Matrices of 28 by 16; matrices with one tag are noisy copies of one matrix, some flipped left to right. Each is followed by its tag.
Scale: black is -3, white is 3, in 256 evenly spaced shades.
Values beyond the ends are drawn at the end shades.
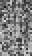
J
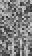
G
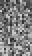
J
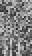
G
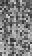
J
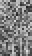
G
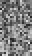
J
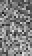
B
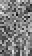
G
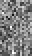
G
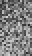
B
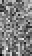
G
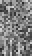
G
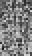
J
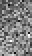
B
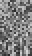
G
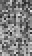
J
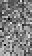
B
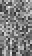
G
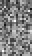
J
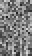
G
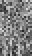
G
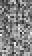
J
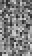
J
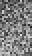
B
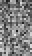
J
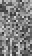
G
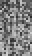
J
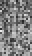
J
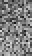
B
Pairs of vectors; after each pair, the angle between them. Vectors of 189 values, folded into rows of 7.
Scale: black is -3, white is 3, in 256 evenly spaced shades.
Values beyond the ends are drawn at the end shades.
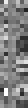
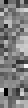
nearly opposite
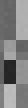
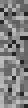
orthogonal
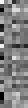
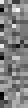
nearly parallel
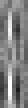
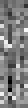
partly opposed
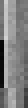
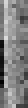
nearly parallel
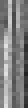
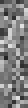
orthogonal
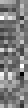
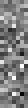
partly aligned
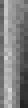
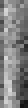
nearly parallel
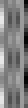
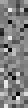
orthogonal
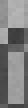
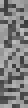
orthogonal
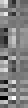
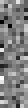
orthogonal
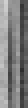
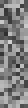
orthogonal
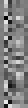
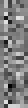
nearly parallel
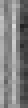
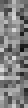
partly aligned
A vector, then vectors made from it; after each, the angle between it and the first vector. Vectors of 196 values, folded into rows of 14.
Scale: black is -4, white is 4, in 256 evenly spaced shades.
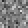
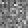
partly aligned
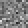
orthogonal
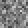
nearly parallel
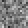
nearly parallel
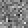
partly aligned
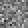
orthogonal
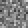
partly aligned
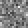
partly aligned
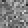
partly aligned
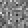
orthogonal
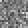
partly aligned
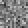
partly aligned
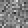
orthogonal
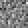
partly opposed
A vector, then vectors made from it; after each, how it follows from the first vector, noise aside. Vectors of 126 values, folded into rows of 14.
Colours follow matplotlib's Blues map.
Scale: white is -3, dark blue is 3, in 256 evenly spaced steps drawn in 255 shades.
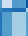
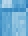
shrunk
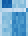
negated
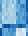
reversed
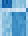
negated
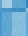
shrunk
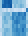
negated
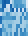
sign-scrambled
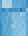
shrunk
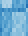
shrunk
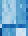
reversed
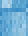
shrunk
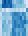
negated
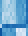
reversed
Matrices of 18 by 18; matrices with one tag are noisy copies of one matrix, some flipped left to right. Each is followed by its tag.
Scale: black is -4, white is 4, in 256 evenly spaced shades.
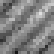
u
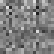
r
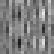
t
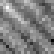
u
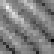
u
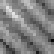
u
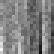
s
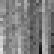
s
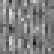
t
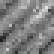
u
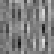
t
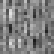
t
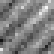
u
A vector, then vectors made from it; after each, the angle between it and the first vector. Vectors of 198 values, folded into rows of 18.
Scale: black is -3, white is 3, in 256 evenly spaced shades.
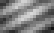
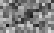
partly opposed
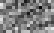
partly opposed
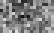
partly opposed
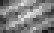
nearly parallel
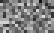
orthogonal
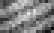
nearly parallel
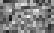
partly aligned
